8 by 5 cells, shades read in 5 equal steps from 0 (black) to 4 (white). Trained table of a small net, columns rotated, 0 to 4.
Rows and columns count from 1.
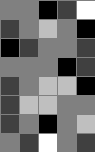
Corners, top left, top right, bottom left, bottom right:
2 4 2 1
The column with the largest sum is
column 3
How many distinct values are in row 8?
3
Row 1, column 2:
2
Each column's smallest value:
0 1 0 0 0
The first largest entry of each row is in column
5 3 3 1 3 2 5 3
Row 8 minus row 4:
0 -1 2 2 0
